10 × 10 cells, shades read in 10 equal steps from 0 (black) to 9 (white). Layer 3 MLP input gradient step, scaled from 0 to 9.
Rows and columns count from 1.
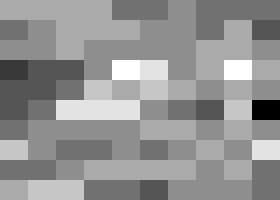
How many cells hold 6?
26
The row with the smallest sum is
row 1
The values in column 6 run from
3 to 8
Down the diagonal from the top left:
6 5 6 5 6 5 6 6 6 4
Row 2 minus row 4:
2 2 3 1 -3 -3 0 -2 -3 -3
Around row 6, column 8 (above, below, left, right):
5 5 4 7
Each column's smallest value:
2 3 3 4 4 3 4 3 4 0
